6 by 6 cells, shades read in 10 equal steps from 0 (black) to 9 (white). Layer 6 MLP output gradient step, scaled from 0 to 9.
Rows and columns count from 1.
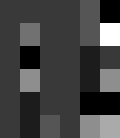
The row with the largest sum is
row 2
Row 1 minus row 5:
0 1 0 0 3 0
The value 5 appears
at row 4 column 2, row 4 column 6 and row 6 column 5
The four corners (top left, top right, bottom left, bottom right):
2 0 2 6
